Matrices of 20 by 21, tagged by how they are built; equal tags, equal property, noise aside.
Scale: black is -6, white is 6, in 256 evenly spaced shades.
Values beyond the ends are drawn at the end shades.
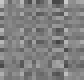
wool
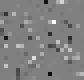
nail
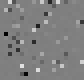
nail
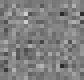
wool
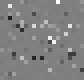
nail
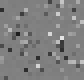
nail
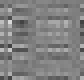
wool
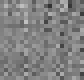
wool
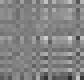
wool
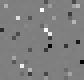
nail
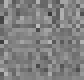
wool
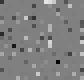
nail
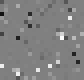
nail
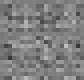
wool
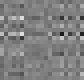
wool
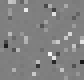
nail
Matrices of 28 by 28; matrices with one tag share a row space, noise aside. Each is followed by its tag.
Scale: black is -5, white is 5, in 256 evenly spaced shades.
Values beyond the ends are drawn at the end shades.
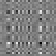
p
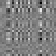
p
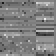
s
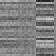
s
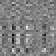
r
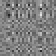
p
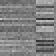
s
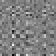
r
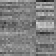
s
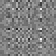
p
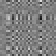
p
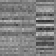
s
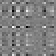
r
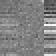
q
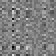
r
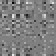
r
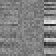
q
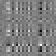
p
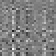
r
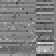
s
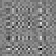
p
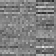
s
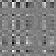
r
